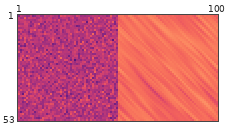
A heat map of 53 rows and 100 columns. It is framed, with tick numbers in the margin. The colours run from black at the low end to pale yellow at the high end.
The table splits into one row of 2 panels. Panel 1,1: middling, fine-grained. Panel 1,2: high, slanting down to the right, faint in contrast.
